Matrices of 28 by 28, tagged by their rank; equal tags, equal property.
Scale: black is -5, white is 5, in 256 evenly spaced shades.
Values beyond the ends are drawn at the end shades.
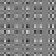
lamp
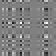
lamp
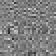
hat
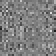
hat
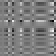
lamp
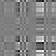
lamp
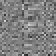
hat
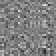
hat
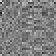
hat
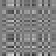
lamp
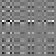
lamp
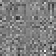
hat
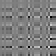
lamp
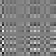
lamp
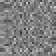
hat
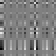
lamp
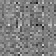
hat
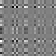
lamp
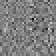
hat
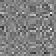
hat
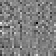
hat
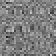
hat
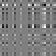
lamp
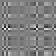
lamp
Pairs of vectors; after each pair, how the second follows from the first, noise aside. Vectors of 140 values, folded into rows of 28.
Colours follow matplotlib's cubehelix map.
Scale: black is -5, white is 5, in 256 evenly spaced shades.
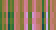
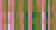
negated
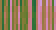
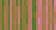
shrunk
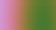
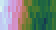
scaled up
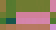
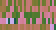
sign-scrambled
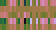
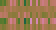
shrunk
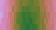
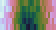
scaled up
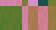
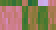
negated
